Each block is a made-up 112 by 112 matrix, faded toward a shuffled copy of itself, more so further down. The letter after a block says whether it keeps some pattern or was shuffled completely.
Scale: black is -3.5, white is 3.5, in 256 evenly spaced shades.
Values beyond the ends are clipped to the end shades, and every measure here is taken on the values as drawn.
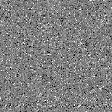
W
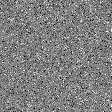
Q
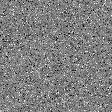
Q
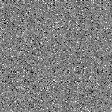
W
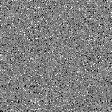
W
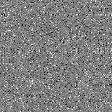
W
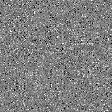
W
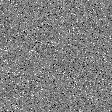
Q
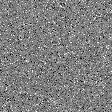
Q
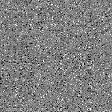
W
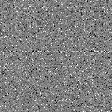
W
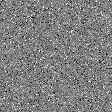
Q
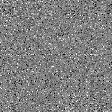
W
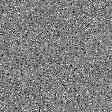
Q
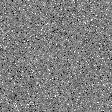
Q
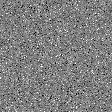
Q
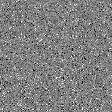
W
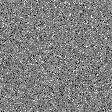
Q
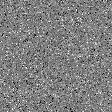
Q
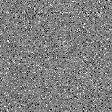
W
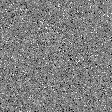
Q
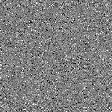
W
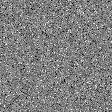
Q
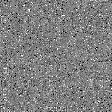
W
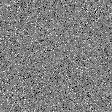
Q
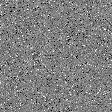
Q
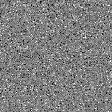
W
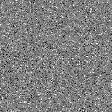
W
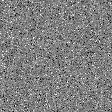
Q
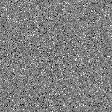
W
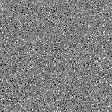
W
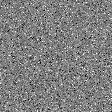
Q
